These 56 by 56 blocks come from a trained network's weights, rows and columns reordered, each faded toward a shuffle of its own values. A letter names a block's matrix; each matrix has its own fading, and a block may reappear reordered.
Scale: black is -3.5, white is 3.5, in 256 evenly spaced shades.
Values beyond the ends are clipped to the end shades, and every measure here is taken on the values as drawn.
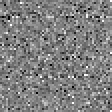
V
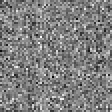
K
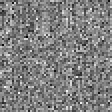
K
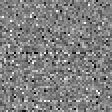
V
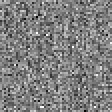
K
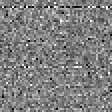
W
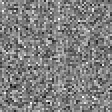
K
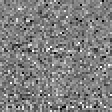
V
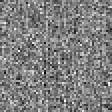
K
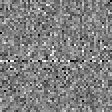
W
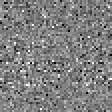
V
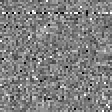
W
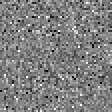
V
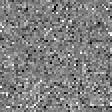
V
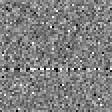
W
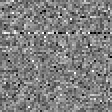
W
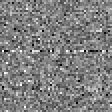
W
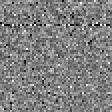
W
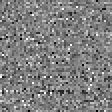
V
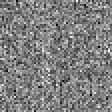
K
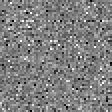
V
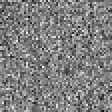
K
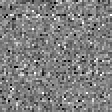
V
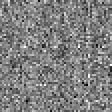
K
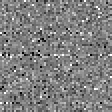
V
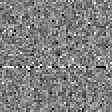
W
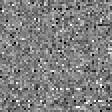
V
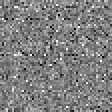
V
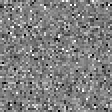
V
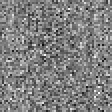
K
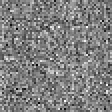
K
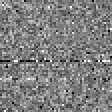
W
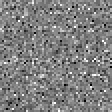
V
